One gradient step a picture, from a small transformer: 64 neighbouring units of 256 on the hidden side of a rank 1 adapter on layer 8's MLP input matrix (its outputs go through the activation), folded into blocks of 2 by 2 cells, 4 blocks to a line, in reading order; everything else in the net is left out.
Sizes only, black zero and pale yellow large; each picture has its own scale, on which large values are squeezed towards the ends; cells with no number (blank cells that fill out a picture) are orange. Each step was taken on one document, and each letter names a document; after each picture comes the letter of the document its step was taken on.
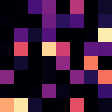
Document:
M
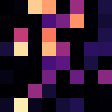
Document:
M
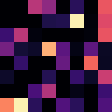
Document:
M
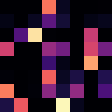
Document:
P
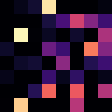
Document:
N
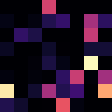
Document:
P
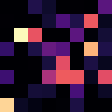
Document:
N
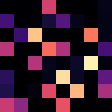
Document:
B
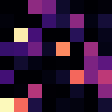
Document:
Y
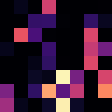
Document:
P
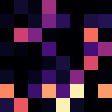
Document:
P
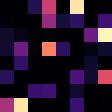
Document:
M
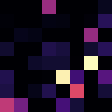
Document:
B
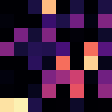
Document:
N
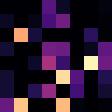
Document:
B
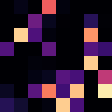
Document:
P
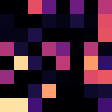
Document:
Y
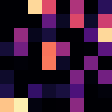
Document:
M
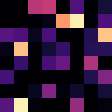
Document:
M
